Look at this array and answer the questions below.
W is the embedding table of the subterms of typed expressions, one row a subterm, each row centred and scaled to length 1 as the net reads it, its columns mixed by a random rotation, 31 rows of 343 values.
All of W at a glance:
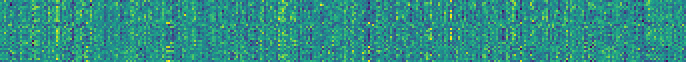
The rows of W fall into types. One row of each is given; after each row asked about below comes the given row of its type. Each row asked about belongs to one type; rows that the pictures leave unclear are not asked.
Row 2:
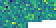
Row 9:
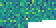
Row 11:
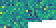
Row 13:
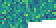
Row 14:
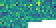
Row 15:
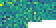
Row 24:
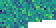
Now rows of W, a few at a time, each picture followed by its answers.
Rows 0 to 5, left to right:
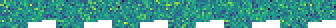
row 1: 2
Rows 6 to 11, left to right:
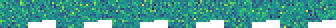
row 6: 9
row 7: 14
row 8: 9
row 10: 13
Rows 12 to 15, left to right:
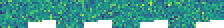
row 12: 24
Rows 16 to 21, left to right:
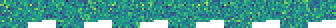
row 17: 2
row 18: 14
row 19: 14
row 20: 9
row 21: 13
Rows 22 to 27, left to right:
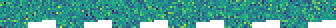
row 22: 9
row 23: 11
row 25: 11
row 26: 15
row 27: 2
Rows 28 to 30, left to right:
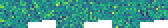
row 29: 15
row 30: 11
